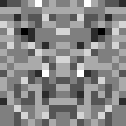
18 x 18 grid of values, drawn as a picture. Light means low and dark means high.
No seam splits the table. It is mirror symmetric from left to right. Fine speckle covers the field. There is no overall slope.
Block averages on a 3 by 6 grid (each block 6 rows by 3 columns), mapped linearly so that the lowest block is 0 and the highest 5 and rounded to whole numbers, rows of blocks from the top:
250052 | 111111 | 314413
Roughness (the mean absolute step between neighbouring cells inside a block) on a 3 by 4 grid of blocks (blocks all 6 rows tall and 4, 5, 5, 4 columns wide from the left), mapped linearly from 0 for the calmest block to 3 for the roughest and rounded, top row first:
2002
0330
1111
